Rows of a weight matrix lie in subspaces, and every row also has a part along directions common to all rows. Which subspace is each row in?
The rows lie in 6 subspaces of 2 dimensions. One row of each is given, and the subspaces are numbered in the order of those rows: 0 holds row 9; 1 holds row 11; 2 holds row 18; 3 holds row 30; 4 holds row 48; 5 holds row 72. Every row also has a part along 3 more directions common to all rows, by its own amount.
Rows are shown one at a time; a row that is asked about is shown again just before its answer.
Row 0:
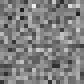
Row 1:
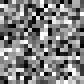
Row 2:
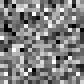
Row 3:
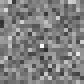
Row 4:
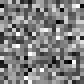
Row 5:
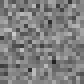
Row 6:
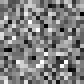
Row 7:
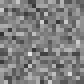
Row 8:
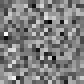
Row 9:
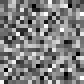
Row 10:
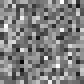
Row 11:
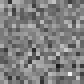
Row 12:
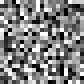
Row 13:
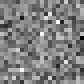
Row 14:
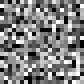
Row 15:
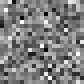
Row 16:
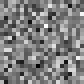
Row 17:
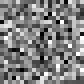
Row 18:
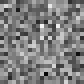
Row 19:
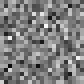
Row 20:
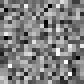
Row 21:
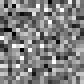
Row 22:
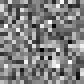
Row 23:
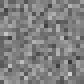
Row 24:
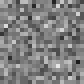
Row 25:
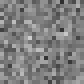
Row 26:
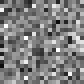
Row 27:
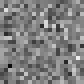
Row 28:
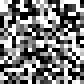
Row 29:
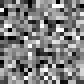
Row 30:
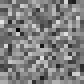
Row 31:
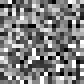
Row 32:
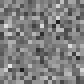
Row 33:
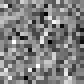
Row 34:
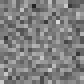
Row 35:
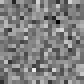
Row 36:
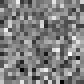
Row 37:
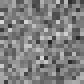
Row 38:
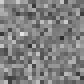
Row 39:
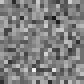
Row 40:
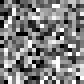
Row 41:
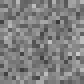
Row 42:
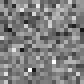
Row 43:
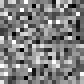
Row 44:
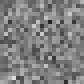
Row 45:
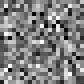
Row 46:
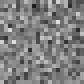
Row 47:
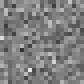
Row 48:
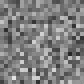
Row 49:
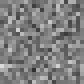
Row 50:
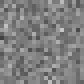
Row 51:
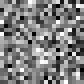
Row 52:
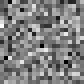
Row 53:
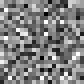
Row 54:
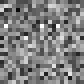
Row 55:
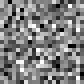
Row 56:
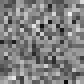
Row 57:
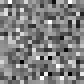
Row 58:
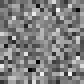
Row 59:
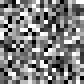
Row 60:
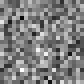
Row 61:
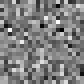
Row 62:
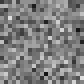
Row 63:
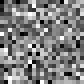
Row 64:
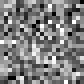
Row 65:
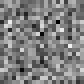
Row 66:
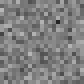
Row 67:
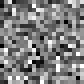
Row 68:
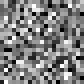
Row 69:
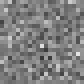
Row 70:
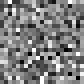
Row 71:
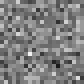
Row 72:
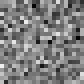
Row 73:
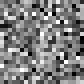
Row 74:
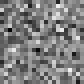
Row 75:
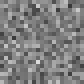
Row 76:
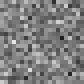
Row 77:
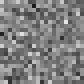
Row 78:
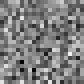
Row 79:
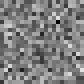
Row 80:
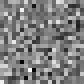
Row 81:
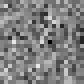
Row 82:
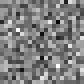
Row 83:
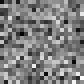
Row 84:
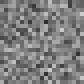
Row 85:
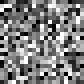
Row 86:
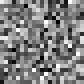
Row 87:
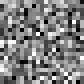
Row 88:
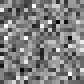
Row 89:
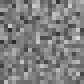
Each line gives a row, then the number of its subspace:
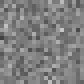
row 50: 5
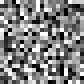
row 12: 4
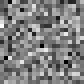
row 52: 3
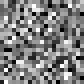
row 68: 0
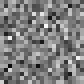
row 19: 0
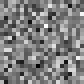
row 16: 0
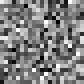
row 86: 4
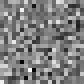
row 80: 4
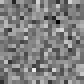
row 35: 4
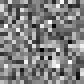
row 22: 2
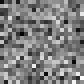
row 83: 1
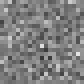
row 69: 3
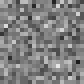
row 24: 4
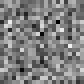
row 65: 2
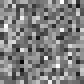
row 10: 5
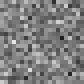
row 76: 3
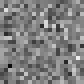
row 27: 0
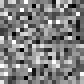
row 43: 5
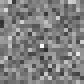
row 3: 3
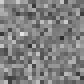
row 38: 1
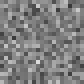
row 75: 3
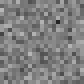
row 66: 1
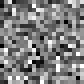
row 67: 1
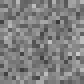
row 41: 4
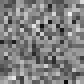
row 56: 2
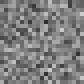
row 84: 0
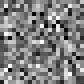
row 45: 0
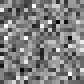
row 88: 2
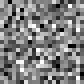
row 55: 1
